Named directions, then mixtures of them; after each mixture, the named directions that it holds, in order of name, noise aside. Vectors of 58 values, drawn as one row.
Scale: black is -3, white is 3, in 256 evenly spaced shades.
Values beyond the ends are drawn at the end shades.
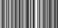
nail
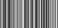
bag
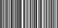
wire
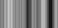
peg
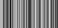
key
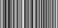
bag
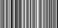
nail, wire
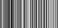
bag, peg, wire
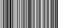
key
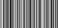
key, wire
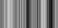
peg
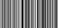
wire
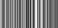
key, nail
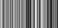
key, nail, peg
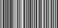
bag, key, wire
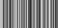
key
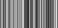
bag, peg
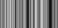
nail, peg
